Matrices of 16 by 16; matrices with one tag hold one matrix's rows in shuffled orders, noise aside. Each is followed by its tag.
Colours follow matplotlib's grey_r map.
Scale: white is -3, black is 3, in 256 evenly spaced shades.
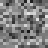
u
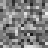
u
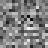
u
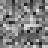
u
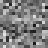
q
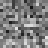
u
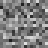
u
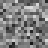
u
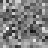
q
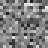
u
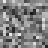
q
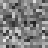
q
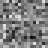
q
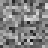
u
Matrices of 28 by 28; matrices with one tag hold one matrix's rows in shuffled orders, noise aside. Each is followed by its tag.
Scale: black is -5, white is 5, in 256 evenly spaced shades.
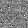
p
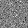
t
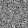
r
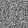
t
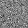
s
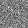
s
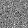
r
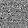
p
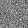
t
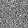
t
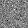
r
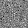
r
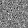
s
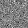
r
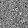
t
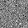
t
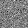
r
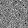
t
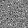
s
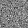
s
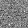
p
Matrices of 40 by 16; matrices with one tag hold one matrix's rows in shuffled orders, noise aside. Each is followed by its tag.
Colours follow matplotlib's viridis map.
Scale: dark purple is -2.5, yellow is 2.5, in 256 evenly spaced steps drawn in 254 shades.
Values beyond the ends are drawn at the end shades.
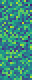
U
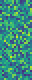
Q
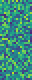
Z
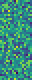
Z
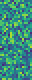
U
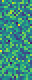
Q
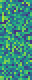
Z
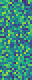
Z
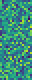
Q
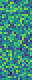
U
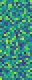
Q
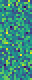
Z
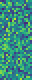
Z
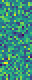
Z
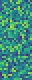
U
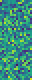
Q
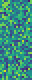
Z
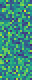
Z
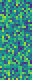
Z
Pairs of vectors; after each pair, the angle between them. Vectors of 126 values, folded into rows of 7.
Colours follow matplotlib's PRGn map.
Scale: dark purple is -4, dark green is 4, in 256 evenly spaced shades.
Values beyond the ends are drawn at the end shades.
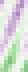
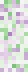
orthogonal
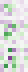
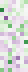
partly opposed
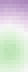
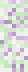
orthogonal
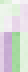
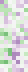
partly opposed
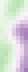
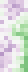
nearly opposite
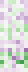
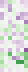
nearly parallel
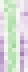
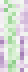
nearly parallel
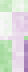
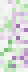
partly aligned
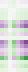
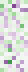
orthogonal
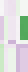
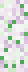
orthogonal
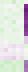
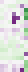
partly opposed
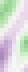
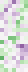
partly opposed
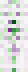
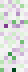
partly aligned
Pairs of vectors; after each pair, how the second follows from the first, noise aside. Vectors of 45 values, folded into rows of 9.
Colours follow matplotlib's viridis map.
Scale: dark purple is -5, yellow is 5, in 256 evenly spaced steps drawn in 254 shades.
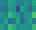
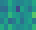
copied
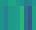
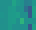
partly zeroed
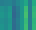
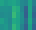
negated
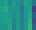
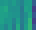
copied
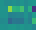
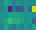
negated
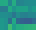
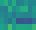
copied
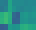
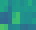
negated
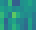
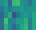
negated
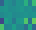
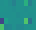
partly zeroed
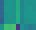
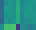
copied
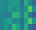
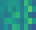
copied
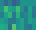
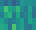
copied
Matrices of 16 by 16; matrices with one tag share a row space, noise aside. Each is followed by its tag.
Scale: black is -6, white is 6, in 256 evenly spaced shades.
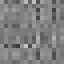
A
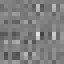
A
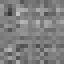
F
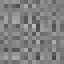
A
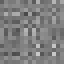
A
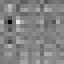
F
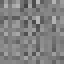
A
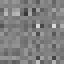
A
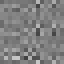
A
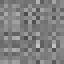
A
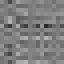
F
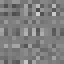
A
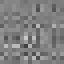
A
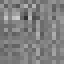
A
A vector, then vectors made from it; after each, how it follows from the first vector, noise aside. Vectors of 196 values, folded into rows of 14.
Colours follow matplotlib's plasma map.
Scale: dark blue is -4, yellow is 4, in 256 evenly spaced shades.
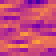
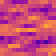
wrapped around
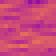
shrunk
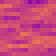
shrunk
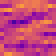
wrapped around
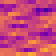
wrapped around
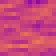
shrunk
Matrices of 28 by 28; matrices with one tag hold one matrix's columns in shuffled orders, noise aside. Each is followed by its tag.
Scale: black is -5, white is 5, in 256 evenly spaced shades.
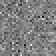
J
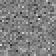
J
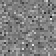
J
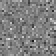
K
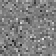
K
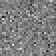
J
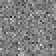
J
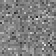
J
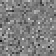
K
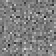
J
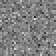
J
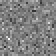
K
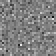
J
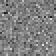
J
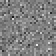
J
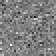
J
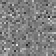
J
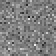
J
